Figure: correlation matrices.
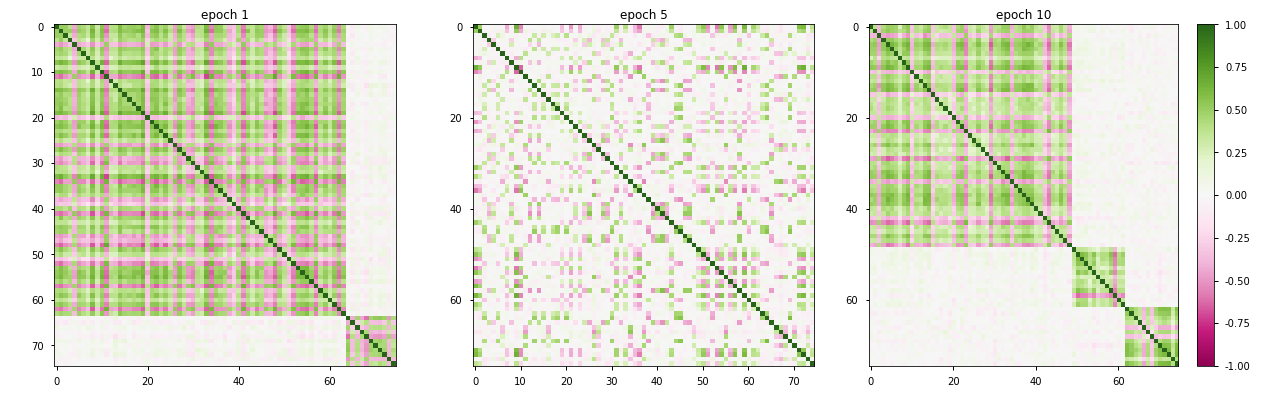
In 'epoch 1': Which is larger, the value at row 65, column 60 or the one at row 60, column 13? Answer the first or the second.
the second
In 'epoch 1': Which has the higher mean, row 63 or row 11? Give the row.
63
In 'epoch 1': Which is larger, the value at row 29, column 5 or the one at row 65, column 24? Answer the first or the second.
the second
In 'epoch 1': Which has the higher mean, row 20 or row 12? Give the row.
12
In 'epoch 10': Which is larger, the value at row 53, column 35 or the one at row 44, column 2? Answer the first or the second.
the first
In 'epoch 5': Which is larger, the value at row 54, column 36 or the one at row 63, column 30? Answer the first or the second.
the second
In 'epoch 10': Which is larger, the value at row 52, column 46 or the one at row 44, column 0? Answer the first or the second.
the second
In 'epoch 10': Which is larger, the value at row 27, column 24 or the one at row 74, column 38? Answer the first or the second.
the first
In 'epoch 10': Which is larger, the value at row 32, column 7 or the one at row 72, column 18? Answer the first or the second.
the first
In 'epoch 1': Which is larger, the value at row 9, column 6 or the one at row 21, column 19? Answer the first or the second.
the second
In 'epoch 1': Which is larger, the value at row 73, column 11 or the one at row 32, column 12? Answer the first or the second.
the second
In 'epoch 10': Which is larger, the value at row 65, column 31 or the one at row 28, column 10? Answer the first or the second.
the first
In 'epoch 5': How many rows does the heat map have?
75
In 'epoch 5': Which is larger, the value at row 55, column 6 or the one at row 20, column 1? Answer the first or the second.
the first
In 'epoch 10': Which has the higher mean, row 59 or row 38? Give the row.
38
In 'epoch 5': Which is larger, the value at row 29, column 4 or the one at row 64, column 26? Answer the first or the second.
the second
